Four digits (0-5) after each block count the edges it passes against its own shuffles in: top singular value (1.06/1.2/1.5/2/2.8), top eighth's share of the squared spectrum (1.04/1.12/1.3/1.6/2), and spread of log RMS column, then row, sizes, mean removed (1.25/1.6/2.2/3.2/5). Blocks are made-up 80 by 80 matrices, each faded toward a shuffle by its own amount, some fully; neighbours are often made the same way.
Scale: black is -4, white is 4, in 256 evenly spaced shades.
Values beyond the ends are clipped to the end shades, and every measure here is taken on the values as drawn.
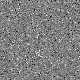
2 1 0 0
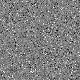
2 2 0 0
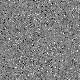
2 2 1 0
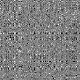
4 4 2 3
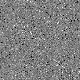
3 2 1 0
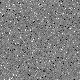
0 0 0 0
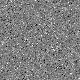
0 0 0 0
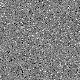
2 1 1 0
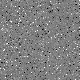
1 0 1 0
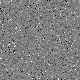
0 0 0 0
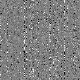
2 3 3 0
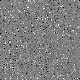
3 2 1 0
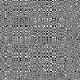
5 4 3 3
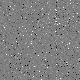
2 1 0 0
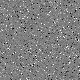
0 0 0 0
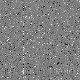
3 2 1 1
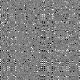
5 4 2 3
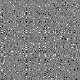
4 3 2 2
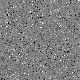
2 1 0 0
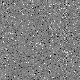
3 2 1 0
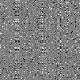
4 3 2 1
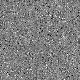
2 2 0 0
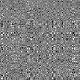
4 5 3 3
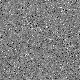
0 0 0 0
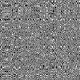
4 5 3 3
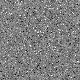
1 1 0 0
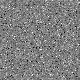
0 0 0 0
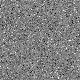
1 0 0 0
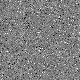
0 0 0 0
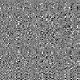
4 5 3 3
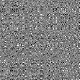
4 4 3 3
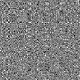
4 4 2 2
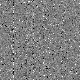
2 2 2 0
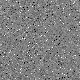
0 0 0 0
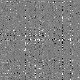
3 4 3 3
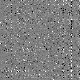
3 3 2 2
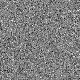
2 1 0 0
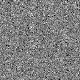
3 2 1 0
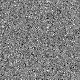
3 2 1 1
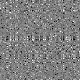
4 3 2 2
